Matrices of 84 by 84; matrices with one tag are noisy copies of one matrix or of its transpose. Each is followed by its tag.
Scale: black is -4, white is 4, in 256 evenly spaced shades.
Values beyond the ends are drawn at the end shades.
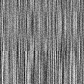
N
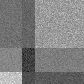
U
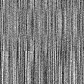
N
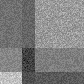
U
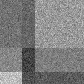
U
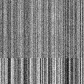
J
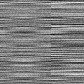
N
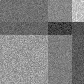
U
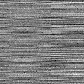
N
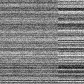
J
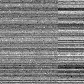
J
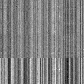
J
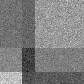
U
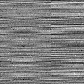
N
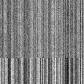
J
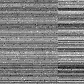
J
